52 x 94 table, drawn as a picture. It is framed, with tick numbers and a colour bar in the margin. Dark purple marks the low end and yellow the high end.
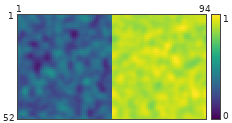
It is made of 1 by 2 panels. Panel 1,1: low, blotchy. Panel 1,2: very high, blotchy, faint in contrast.
